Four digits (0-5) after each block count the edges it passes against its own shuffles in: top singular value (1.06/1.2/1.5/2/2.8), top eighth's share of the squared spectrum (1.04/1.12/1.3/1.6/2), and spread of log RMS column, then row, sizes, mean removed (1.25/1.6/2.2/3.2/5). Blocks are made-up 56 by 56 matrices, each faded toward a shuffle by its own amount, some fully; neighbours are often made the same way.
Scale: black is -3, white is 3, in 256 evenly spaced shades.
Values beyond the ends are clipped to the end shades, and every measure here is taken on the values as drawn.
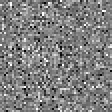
3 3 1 1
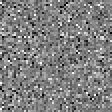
3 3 2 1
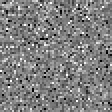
0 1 0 0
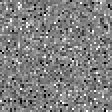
0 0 0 0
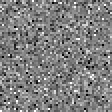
1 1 0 0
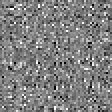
3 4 2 2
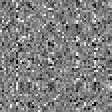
4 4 3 2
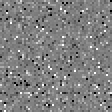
2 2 0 0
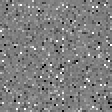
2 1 0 0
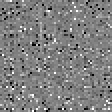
3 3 1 1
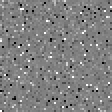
0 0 0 0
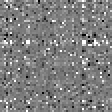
4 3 2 2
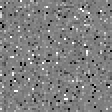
1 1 1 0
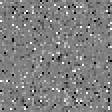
3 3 1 1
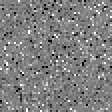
0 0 0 0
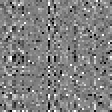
4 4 3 1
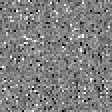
0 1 0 1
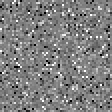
2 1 0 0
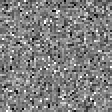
0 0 0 0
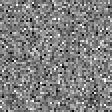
0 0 0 0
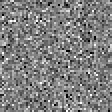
1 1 2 0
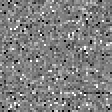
2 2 1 1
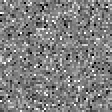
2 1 1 0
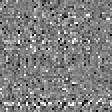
4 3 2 2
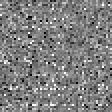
3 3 1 2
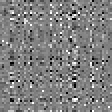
4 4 3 2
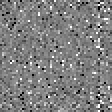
3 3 1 0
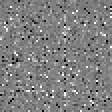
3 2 0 0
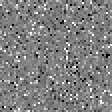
3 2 1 1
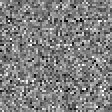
0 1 0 2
